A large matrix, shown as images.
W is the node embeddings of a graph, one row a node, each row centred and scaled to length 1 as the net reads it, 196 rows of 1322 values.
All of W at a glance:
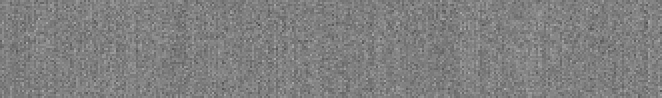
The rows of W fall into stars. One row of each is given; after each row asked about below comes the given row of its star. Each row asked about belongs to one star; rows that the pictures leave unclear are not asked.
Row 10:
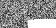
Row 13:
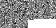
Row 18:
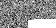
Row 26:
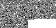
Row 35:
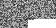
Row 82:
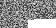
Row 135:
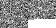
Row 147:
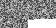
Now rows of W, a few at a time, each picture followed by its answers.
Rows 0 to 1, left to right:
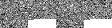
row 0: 18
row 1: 147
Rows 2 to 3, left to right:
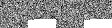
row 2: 10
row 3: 82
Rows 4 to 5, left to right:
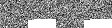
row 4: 82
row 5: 18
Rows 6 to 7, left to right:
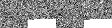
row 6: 147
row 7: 18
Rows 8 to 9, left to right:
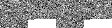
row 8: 147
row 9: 35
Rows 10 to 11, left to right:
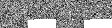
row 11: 35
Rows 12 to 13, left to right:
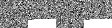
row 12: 18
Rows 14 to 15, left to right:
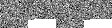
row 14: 82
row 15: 35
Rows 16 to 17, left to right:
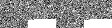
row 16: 147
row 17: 82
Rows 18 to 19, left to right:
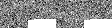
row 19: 82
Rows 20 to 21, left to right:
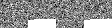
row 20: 35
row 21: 10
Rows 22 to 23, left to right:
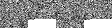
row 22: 147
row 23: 35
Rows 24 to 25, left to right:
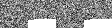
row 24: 135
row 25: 35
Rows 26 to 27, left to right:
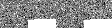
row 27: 147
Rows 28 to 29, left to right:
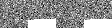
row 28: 13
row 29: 82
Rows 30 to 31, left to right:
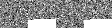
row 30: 13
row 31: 147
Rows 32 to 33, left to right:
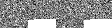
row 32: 13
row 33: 147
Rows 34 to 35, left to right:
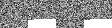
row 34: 18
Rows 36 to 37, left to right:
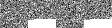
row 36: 82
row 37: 13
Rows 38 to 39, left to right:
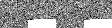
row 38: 13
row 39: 18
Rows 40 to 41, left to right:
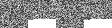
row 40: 135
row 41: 26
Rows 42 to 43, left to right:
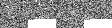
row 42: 35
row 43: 82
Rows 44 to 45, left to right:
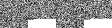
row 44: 35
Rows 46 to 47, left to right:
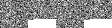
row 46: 135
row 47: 135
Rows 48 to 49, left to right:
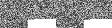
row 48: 147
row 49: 147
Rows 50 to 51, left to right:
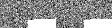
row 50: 13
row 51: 147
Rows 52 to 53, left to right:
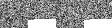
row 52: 35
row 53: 82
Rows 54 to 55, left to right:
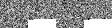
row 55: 26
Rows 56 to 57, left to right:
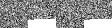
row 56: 147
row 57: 35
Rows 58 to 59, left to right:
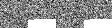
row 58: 147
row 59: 135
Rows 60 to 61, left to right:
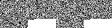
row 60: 35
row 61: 26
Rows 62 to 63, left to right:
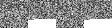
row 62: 82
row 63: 82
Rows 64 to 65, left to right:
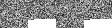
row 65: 18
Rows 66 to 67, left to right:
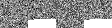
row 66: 10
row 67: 135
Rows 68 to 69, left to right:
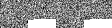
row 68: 135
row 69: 26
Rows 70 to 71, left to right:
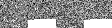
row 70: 10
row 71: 10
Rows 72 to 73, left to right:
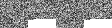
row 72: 35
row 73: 35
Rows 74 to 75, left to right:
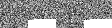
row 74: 18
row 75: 13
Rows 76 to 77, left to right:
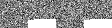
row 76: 13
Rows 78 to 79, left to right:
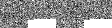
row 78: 13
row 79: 135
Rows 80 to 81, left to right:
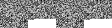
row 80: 35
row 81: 35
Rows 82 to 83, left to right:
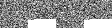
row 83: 82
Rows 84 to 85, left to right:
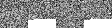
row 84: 82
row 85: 35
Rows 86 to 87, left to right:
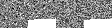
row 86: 13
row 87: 35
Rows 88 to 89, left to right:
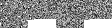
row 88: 18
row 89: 135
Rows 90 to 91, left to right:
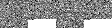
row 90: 26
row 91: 147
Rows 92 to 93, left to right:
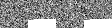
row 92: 35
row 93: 18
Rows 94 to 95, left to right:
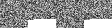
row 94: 13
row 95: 35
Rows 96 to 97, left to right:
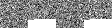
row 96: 147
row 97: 135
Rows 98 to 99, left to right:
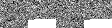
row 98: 147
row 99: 35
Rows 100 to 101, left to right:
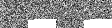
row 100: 26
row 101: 135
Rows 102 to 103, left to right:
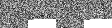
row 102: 135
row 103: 26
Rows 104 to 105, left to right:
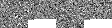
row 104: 26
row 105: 147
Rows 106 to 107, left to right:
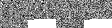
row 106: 10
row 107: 35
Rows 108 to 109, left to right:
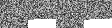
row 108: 82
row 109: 13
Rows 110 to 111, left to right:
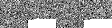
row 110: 135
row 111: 147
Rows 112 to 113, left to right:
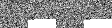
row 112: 26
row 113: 147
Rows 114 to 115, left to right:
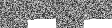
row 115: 82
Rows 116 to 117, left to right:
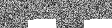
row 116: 13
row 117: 10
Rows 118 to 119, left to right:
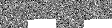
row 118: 18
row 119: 35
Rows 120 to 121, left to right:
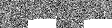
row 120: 135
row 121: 82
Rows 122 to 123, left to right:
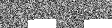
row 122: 18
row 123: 135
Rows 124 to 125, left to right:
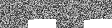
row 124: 135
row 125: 18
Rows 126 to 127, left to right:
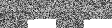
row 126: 147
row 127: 147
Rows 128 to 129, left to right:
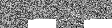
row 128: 135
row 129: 82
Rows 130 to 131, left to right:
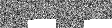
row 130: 13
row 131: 35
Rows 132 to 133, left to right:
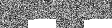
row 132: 135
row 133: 35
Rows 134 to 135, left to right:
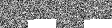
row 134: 18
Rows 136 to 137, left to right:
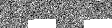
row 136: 82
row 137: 10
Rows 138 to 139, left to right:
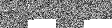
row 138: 147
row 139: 26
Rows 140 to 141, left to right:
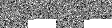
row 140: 82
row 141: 135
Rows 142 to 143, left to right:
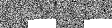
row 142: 10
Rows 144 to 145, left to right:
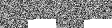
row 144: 135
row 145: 135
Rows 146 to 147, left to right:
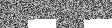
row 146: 82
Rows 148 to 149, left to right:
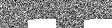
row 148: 10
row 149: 135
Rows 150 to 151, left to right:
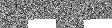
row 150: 82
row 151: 10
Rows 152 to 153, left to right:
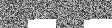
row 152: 26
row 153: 135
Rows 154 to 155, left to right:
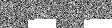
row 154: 35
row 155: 82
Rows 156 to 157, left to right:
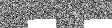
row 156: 13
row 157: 82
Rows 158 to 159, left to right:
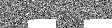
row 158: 13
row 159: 147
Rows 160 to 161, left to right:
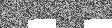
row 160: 82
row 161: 35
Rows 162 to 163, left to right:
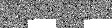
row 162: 26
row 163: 26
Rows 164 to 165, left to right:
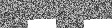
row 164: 13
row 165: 10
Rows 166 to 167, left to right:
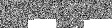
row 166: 82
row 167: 18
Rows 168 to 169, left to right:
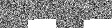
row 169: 147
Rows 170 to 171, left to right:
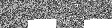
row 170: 18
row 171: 135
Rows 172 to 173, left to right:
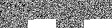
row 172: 82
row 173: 13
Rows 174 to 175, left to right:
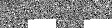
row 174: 26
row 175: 147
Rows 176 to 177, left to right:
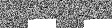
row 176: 35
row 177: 10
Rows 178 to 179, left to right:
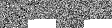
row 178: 26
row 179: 135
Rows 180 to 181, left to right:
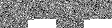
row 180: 10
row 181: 147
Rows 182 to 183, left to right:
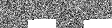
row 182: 26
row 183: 13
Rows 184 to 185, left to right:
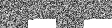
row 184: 135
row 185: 135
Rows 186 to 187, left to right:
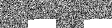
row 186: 10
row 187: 135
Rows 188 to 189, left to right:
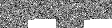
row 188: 82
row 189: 18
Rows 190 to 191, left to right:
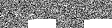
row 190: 82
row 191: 135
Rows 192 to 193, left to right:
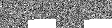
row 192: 10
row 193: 35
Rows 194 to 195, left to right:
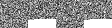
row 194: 10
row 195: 82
